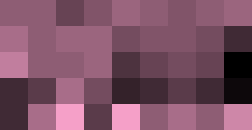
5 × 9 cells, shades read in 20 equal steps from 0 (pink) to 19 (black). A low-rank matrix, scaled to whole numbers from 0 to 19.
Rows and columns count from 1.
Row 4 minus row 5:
0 6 6 -2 15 6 6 6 15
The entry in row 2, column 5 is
10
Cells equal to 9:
4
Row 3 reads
4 8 8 7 13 11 10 11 19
